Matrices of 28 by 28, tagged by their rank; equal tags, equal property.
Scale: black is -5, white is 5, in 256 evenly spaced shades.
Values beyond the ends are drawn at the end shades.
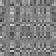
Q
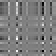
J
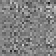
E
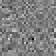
E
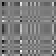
J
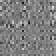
E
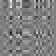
Q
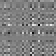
Q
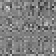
E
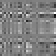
Q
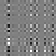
J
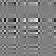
J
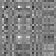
Q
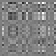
Q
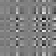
J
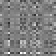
Q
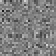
E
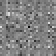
E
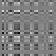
J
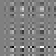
J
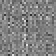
E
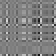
J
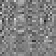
E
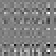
Q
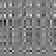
Q
